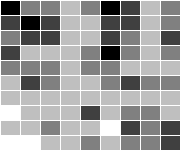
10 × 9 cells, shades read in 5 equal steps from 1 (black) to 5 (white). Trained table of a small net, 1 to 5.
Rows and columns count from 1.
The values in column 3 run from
2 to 4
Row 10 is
5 5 4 4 3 4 3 3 2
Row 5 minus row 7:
-1 -1 -1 0 -1 -1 0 0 0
